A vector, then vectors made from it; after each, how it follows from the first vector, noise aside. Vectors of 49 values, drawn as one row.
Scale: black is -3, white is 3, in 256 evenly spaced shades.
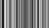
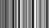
wrapped around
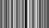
wrapped around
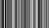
sign-scrambled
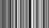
wrapped around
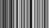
wrapped around
